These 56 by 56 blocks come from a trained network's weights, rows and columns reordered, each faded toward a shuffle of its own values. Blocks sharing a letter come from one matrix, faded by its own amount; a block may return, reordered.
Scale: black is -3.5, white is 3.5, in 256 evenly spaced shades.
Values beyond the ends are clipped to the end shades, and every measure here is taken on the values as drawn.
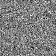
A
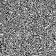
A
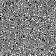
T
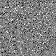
T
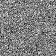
A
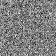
A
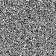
A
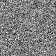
A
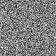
A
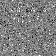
T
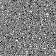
T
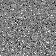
T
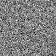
A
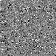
T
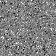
T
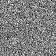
A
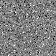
T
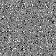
T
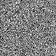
A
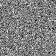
A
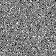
T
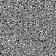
T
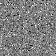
T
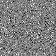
T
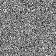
A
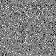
T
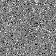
T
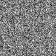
A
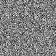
A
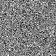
A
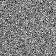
A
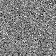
A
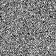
A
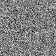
A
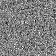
A
